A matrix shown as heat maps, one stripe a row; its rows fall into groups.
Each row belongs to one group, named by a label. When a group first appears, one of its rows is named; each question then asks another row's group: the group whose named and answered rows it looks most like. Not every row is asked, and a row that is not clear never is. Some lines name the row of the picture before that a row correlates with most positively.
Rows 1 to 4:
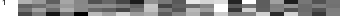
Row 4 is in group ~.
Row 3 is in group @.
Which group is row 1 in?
@
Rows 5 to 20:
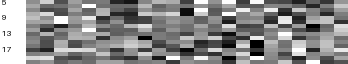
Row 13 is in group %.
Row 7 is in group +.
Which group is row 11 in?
~
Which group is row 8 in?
@
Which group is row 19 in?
@
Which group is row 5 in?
@
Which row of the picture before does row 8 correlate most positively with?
3
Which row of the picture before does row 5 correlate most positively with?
3
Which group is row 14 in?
@
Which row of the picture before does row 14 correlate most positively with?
1
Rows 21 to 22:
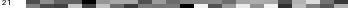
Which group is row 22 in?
+
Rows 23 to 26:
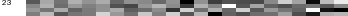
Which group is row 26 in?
%
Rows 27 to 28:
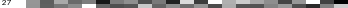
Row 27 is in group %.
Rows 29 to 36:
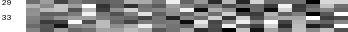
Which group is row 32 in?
~
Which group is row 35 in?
~
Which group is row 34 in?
+
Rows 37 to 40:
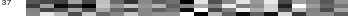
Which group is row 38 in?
~
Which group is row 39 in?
+
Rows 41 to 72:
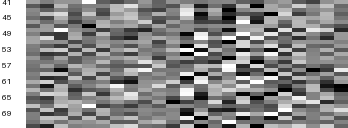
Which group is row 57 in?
@
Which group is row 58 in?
~
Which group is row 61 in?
@
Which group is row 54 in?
+
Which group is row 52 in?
+
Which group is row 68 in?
%
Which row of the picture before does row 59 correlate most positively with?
40
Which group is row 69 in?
+
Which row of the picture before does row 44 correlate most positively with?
40
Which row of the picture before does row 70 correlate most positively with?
40
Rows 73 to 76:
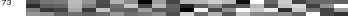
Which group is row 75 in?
+
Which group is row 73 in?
@
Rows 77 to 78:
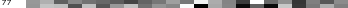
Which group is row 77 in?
@
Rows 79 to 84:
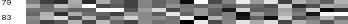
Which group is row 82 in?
%
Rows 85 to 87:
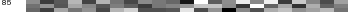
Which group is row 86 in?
@
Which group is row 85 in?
+
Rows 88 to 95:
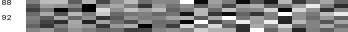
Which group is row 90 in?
~
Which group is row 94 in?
@
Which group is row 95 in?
@
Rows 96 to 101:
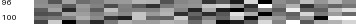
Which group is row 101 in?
%
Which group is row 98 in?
%
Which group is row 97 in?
@
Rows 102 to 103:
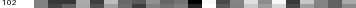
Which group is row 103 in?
+
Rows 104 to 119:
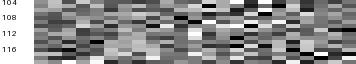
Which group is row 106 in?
@
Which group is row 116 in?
~
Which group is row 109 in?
+
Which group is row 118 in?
~
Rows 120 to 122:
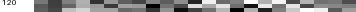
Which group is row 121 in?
@
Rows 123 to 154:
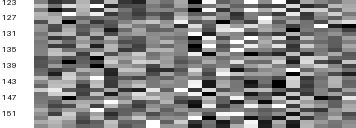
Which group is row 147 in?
~
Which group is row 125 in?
+
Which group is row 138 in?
~
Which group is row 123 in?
+
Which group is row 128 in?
%
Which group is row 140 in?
@
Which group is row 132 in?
+
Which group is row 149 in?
+
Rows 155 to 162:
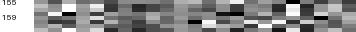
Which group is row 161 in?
@
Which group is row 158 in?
%
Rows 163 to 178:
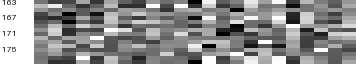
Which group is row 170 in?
%
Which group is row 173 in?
@
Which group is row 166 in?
~
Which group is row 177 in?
+
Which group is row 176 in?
@
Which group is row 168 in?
~
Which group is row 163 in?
+
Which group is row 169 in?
%
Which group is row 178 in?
+
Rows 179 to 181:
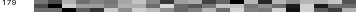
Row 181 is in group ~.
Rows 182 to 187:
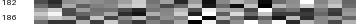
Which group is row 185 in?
@
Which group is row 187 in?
+
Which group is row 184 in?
@
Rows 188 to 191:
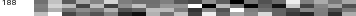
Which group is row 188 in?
%
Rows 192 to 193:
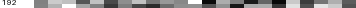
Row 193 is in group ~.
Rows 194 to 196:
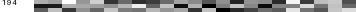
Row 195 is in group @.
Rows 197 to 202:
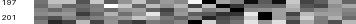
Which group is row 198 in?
%
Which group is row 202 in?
+
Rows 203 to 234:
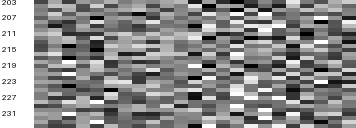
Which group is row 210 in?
@
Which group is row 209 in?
+
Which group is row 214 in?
~
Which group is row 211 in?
%
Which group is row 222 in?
+
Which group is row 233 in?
~
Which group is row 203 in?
%
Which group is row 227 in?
+
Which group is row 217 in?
~
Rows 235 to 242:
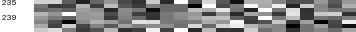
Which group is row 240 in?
~
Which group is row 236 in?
+
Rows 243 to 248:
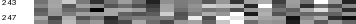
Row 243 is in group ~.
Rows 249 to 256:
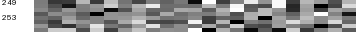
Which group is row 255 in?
~
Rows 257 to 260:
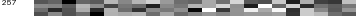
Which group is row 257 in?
~
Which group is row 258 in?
@
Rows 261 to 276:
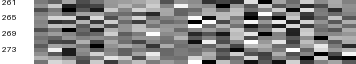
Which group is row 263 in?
~
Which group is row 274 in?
~
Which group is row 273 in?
%
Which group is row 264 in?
@
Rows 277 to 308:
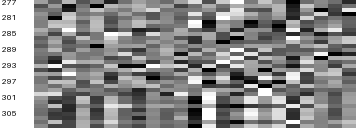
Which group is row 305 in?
+
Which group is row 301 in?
+
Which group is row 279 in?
~
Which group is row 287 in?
%
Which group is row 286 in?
%
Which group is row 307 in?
%
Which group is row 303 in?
%
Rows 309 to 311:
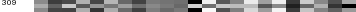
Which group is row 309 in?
+
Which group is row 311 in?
+
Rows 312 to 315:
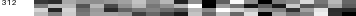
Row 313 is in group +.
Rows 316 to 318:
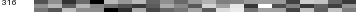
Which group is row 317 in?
@
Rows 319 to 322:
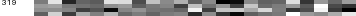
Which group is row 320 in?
%
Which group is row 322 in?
%
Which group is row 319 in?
%
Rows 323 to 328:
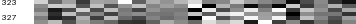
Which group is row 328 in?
@
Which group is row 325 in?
+
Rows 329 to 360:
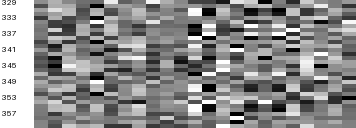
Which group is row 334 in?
~
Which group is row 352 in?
~
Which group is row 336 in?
%
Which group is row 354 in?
@
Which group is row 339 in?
~
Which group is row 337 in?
+
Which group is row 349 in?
~
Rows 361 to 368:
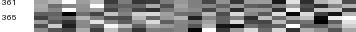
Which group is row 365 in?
%
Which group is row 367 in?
%
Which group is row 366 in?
~
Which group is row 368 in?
+
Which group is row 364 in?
~
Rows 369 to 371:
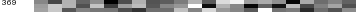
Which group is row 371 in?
@
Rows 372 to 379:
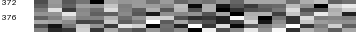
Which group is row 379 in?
+
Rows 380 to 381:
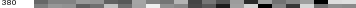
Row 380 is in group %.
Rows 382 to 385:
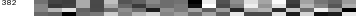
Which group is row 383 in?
+
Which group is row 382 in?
+
